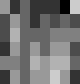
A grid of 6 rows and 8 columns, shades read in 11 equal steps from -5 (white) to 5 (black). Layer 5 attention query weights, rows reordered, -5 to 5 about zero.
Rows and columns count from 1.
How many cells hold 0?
5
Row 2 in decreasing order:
3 2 2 2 1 1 1 -1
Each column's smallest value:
-1 -2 1 -2 -1 -3 -2 -3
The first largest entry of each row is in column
7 4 1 1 3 1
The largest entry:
5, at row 1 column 7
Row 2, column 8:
2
